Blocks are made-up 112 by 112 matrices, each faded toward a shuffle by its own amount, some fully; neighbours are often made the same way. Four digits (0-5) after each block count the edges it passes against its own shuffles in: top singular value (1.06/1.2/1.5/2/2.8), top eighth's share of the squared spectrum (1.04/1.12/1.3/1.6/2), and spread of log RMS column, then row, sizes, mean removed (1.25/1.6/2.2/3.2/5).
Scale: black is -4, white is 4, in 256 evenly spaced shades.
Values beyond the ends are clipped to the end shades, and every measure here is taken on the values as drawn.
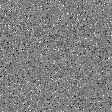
0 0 0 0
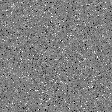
0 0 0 1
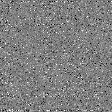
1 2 1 2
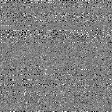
2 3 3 4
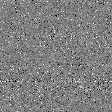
2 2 0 2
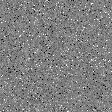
0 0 0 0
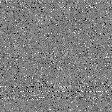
2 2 1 3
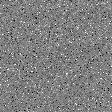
0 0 0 0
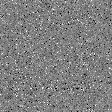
1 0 0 1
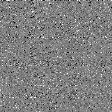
2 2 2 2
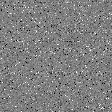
1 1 0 1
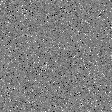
0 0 0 0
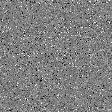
1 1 1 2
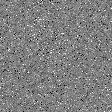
0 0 0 0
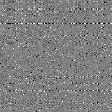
5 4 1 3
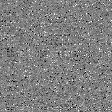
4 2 0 1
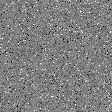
1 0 0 0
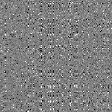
5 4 3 2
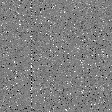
3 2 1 0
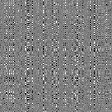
5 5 4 3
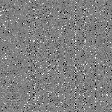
4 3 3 1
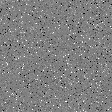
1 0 0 0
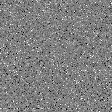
3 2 0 1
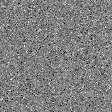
2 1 0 0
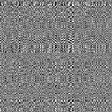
5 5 4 4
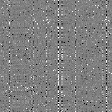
5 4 3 1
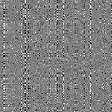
5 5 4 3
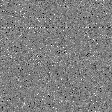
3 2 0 1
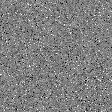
1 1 0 0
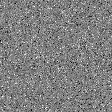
0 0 0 0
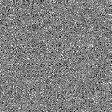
4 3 2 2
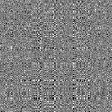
5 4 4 3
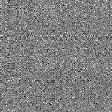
4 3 2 2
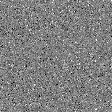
2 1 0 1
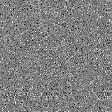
4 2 1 1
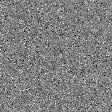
2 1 0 0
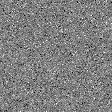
2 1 0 0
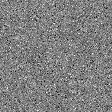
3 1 0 0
